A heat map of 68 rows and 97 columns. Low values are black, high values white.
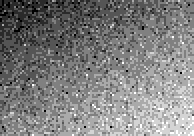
Stripes: none. Average level on the scale: 50%. Ninth with the highest average: bottom right. Slope: up to the bottom right. Grain: fine. Mirror symmetry: none. Odd rows or columns: none.
